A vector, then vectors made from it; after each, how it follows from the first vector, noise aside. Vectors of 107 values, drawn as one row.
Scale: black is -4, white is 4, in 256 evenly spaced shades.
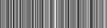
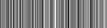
copied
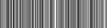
copied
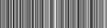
copied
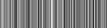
reversed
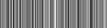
copied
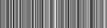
copied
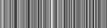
reversed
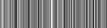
reversed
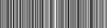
copied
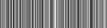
copied
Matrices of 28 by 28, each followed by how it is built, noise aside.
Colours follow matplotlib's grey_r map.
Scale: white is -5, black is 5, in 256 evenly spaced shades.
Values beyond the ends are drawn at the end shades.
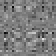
low rank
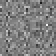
low rank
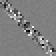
banded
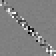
banded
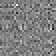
low rank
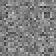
low rank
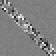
banded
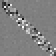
banded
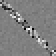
banded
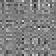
low rank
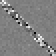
banded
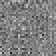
low rank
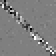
banded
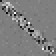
banded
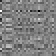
low rank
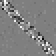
banded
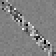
banded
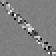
banded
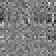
low rank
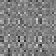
low rank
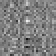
low rank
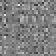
low rank
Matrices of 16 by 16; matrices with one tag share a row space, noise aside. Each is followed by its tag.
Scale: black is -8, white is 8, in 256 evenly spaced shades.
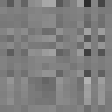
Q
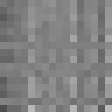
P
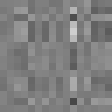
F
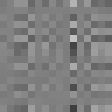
F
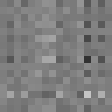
Q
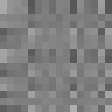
P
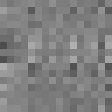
P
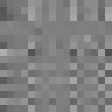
P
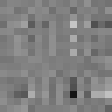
F
